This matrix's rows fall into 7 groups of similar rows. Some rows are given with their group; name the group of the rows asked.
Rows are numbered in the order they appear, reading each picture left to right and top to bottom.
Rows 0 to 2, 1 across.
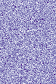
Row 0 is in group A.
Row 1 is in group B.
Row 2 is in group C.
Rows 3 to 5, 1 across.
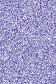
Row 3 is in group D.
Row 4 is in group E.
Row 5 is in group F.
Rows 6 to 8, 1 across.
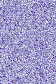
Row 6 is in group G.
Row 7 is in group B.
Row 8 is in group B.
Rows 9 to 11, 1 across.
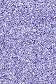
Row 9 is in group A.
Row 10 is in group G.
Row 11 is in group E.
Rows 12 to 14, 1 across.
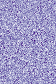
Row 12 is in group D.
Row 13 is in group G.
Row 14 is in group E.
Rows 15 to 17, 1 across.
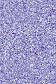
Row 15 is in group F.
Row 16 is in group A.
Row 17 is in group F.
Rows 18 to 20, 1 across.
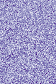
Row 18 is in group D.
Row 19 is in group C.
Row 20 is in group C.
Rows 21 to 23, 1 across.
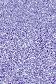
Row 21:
F
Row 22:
D
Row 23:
B
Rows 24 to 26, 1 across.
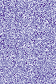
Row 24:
G
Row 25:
G
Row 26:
A
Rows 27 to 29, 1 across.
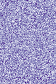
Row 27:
C
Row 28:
B
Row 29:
F
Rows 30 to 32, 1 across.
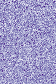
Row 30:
E
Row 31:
G
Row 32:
A
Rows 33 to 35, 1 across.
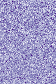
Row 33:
E
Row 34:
E
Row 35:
F
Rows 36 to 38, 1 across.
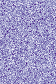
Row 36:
A
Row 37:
C
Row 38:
E
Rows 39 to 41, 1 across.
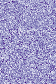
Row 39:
E
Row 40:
B
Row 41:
F
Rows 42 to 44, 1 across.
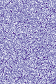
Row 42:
F
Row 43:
A
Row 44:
F
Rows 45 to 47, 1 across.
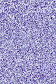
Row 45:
E
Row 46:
D
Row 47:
A
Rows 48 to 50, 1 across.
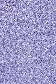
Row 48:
D
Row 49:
G
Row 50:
G
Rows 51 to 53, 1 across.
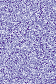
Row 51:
D
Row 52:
B
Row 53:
F
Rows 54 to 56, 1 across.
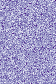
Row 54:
C
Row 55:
A
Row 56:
E
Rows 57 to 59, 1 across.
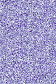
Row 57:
C
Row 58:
C
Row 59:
A
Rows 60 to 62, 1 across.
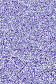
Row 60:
E
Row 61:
F
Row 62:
E
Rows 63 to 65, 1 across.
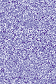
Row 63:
E
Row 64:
A
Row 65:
F
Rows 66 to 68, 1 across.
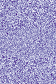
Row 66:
C
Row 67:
D
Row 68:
E
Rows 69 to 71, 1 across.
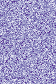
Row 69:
C
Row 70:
G
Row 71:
F
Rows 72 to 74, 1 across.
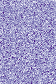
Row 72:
G
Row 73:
G
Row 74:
E
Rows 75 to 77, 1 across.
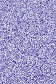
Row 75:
D
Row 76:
E
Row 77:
A
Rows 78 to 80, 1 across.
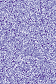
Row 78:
D
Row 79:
E
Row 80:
A
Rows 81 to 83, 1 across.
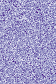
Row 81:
B
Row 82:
D
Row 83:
A
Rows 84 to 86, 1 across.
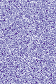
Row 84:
B
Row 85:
C
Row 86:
G
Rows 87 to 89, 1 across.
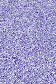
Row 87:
B
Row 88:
A
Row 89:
E
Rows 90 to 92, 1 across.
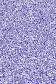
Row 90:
A
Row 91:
C
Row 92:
B
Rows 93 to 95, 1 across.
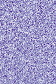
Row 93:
D
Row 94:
E
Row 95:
E
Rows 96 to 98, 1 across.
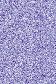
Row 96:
B
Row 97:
A
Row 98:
A
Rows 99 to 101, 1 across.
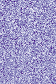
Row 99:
C
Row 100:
G
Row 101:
G
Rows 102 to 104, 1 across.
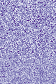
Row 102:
A
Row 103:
D
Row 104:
B
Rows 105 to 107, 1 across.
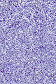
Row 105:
B
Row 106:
A
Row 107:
G
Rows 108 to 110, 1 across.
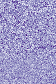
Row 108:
E
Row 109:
A
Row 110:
F
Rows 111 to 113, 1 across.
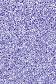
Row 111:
A
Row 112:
B
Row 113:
E
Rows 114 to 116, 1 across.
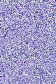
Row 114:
B
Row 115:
C
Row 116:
B
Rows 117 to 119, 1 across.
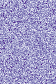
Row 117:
F
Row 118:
B
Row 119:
F
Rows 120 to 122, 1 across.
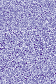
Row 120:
G
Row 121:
B
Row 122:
A
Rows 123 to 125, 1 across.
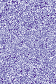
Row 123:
E
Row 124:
B
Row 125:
C
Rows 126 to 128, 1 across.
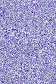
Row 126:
G
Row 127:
E
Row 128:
C
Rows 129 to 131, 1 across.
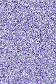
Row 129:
E
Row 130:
D
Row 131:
B
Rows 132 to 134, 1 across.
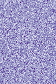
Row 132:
F
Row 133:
C
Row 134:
G
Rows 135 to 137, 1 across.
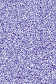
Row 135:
D
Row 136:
A
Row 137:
F
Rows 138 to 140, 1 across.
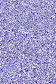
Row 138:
E
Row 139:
E
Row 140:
C
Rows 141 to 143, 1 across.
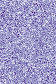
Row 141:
G
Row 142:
B
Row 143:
E
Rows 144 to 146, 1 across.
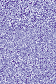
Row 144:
C
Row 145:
D
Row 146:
A
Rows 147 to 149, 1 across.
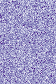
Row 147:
E
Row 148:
G
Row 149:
G
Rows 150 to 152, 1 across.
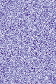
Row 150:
C
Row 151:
C
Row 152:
G
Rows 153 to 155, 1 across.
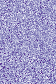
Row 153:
D
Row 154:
B
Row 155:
G
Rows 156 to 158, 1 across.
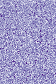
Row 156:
G
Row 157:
D
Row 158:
A
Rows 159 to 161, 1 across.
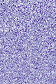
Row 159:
A
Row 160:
F
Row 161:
F
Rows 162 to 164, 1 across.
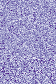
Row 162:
C
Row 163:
B
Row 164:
G
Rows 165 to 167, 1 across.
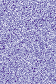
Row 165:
A
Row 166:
B
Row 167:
G
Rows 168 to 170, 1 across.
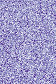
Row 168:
D
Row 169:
G
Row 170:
C
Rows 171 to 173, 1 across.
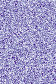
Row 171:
G
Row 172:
B
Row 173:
E
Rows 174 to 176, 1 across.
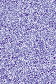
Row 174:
C
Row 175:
B
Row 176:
E
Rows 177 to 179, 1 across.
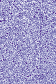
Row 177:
B
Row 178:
D
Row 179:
A
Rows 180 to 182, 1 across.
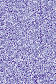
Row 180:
D
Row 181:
D
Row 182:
A
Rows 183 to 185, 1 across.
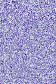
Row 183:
E
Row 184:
F
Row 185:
F
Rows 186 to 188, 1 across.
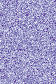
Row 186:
C
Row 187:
F
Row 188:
E
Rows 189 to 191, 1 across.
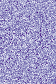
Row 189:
B
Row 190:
D
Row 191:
F
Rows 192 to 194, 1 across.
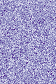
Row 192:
A
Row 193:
C
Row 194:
E
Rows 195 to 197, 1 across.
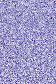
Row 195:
E
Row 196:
G
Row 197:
D
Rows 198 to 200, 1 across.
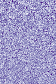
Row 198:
E
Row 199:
F
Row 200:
E
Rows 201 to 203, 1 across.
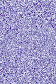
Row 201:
G
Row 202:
C
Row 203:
G
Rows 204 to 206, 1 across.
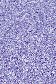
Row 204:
B
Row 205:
C
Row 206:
E
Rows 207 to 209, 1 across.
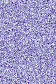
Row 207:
F
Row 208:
E
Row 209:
D
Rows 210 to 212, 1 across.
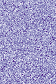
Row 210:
A
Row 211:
F
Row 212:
A
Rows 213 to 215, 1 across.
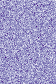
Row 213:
G
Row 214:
D
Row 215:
C
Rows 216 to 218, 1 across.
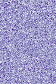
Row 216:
E
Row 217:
E
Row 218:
G
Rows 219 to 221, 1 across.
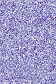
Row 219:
A
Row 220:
C
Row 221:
F
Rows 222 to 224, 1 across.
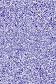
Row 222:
G
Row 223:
F
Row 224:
B
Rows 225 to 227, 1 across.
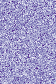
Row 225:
E
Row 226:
D
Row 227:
B
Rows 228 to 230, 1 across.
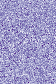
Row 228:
C
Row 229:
E
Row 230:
B
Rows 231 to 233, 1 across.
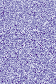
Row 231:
G
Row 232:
G
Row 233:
C
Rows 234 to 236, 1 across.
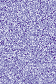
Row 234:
D
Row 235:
F
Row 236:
E
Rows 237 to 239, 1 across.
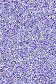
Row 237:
E
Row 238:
C
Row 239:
A
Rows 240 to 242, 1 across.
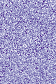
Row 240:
F
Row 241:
D
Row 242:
B
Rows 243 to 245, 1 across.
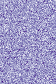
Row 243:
F
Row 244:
F
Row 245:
C
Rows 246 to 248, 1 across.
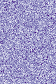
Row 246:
E
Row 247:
A
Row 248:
F
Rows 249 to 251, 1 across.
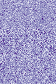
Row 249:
A
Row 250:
G
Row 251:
G
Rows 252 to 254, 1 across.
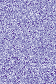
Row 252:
D
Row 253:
A
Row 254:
E
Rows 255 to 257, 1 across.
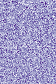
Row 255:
E
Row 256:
D
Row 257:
D
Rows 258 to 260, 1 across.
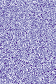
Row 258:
G
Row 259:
D
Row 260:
E
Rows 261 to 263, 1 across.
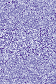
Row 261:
E
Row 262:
D
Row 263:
F
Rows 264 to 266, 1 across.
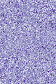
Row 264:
F
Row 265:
A
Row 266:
E
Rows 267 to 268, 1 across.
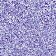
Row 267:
E
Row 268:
B
